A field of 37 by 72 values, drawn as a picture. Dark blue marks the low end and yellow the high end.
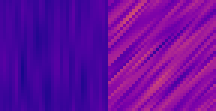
The table splits into one row of 2 panels. Panel 1,1: very low, streaked downward, faint in contrast. Panel 1,2: low, slanting up to the right.
